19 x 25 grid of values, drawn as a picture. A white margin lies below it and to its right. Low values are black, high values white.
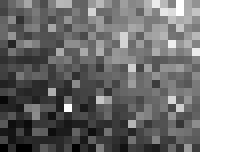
Ninth with the lowest average: bottom left. Grain: fine. Slope: up to the top right. Ninth with the highest average: top right. Mirror symmetry: none. Stripes: none.
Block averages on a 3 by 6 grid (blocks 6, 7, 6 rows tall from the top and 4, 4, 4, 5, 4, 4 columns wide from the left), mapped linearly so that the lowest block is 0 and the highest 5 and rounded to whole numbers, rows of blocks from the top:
2 2 3 4 4 5 | 1 1 2 3 3 3 | 0 1 1 1 2 2
